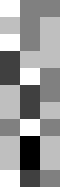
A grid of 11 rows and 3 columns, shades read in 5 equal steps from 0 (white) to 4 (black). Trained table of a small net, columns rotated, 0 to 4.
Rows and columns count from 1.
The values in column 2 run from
0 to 4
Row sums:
4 4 3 5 5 6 5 4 6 6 5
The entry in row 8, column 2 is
0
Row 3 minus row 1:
0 0 -1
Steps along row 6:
up down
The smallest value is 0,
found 5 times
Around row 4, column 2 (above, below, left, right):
2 0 3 1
